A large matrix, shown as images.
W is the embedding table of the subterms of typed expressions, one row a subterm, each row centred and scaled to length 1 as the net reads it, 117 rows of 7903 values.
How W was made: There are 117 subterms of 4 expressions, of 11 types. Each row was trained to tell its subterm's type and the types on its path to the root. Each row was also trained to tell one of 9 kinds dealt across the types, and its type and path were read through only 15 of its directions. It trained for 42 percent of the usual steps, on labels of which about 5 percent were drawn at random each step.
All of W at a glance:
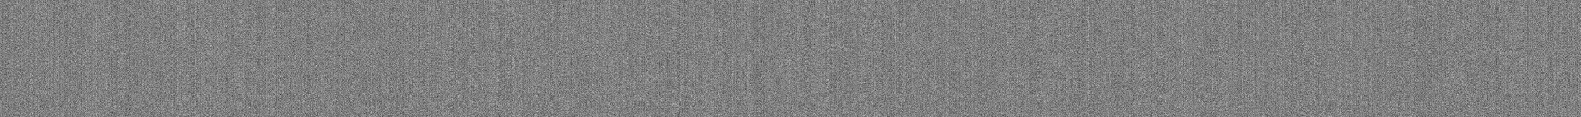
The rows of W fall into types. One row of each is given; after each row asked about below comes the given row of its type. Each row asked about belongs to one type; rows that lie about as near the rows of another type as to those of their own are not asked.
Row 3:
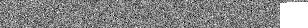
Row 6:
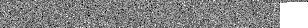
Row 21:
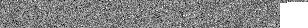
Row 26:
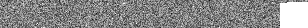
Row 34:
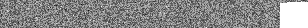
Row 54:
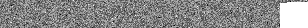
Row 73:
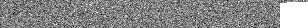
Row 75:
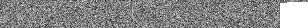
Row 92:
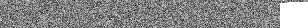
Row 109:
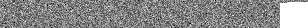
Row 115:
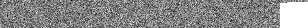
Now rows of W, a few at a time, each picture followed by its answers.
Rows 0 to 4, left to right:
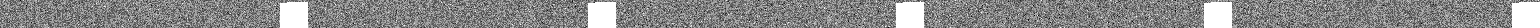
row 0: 54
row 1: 109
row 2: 109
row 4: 109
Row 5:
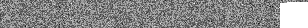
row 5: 6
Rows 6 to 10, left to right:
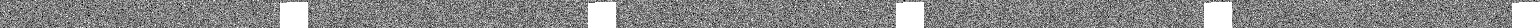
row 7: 26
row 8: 26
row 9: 34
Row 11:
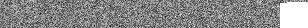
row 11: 26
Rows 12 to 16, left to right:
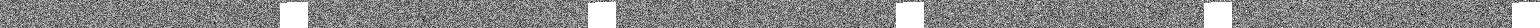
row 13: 92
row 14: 54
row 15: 109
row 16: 75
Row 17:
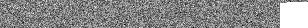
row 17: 34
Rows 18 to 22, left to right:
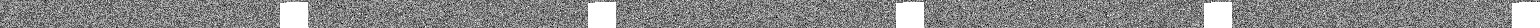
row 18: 6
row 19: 73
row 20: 54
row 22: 54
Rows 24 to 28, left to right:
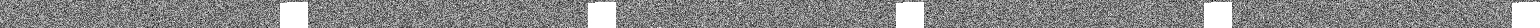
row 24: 92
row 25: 54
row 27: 34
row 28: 75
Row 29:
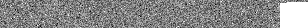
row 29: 21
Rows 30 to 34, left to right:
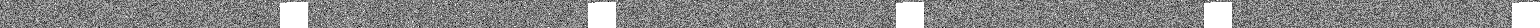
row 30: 73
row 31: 92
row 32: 3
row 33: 75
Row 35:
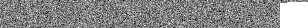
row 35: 26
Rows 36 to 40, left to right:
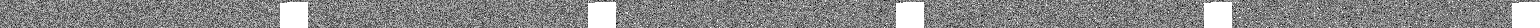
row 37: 34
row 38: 54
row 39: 26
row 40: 92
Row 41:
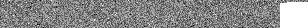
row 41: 21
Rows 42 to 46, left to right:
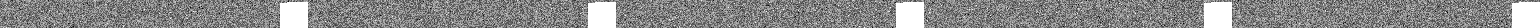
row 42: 92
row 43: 6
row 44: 109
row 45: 92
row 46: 21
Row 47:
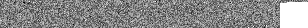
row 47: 75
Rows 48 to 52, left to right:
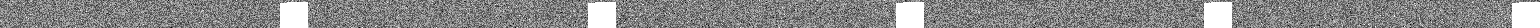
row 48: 21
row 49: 109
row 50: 115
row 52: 92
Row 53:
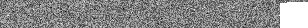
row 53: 75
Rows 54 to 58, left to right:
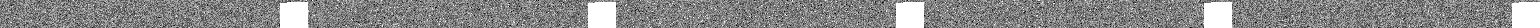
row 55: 3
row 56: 109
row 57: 115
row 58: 3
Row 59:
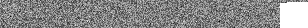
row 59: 26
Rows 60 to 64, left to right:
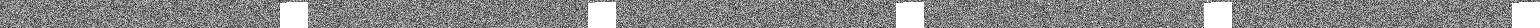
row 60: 75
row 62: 34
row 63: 92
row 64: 34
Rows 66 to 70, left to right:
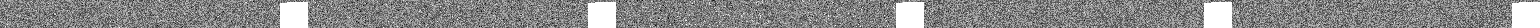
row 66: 73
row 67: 92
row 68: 115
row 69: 34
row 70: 21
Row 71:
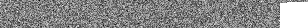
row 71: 34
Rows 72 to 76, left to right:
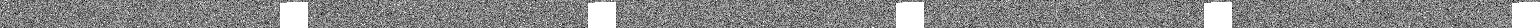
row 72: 73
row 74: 34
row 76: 115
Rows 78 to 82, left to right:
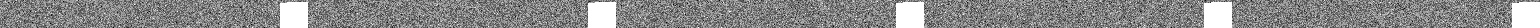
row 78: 73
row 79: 75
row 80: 75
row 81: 109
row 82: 54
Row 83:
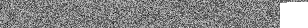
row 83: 75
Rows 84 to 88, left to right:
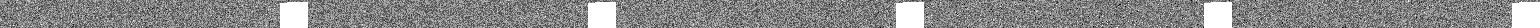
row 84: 92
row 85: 75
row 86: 21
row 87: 75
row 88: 92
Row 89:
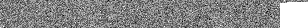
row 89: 109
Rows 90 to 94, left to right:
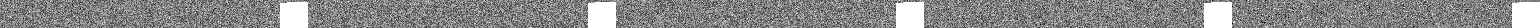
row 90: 26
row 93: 54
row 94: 73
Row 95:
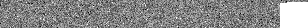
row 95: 21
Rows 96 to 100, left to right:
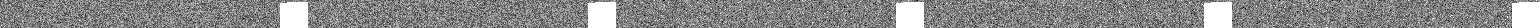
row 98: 3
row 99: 75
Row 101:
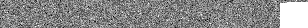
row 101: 34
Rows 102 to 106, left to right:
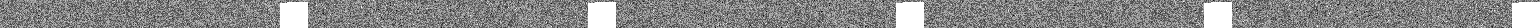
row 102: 109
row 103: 34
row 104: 34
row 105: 109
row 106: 73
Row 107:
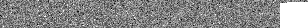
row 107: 115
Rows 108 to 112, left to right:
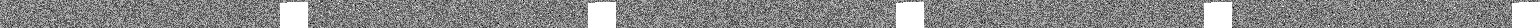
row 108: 109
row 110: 92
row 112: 73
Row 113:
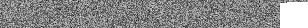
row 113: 26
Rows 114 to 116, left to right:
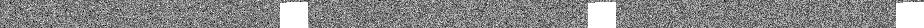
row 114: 21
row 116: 6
